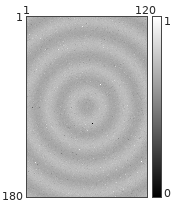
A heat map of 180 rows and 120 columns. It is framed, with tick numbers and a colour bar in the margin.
Rings spread out from the centre. On average the colour sits 70% of the way up the scale. A few values lie far out on both sides of the bulk. No seam splits the table.
